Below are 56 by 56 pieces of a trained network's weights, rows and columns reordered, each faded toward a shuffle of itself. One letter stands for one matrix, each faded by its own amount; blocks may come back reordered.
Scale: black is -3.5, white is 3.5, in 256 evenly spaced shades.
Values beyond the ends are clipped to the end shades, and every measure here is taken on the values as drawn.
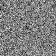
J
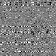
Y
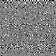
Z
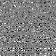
Y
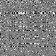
Y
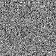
J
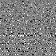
Z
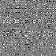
Y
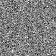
J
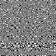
Y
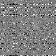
Y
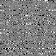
Z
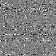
Z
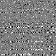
Y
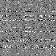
Y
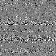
Y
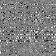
Z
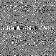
Z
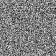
J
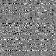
Y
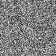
J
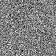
J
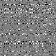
Y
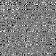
Y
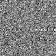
J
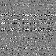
Y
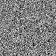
J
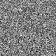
J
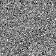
J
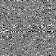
Z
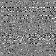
Y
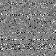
Z
